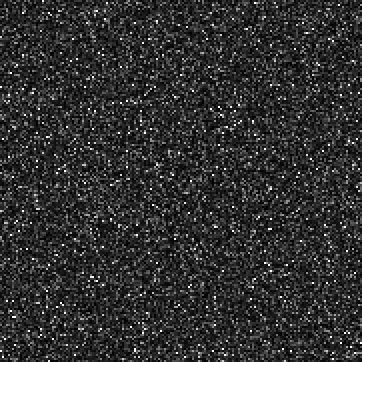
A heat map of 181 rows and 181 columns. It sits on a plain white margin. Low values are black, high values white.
Average level on the scale: 20%. Seam: none. Histogram: skewed, a long tail of high values. Grain: fine. Stripes: none. Mirror symmetry: none. Odd rows or columns: none.
